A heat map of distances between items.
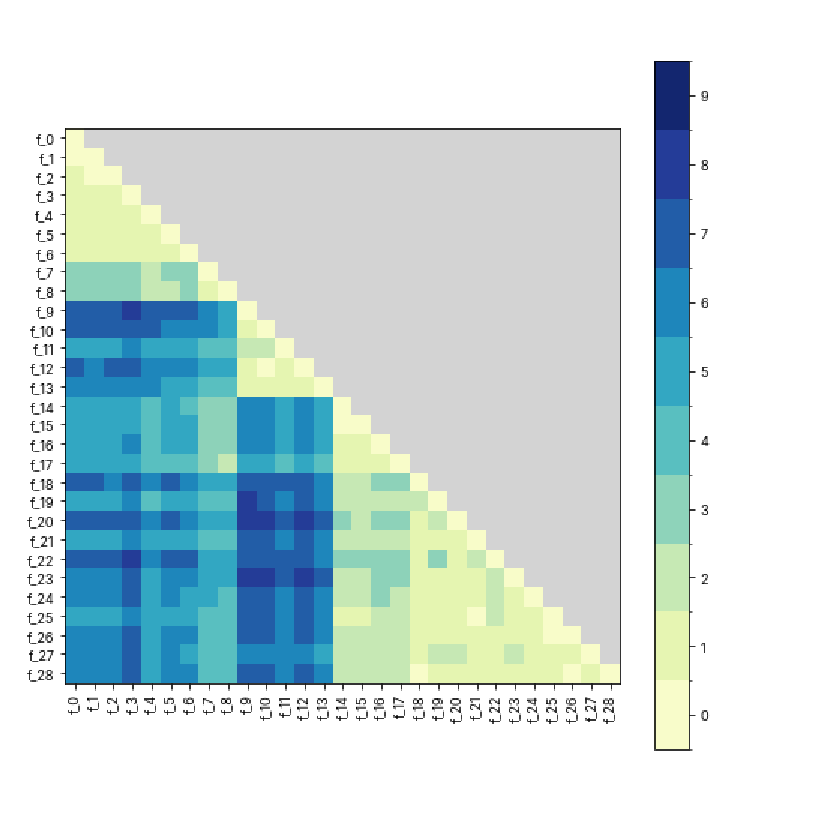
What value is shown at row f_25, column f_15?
1
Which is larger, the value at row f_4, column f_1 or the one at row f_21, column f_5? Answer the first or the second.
the second
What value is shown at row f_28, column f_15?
2
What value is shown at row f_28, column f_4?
5
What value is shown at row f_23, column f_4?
5
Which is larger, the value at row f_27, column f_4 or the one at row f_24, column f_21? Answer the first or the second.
the first
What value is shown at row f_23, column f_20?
1
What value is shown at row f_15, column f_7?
3
